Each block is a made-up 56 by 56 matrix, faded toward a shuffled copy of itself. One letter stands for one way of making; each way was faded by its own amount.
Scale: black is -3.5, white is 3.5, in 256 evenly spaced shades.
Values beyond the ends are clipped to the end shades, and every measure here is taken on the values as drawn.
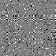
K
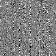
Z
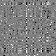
K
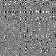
K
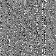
Z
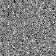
Z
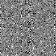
Z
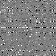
K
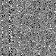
Z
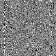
Z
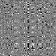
K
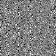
Z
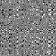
K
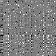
K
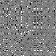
K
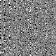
Z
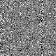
Z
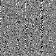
Z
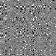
K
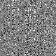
Z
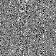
Z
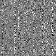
Z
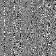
Z
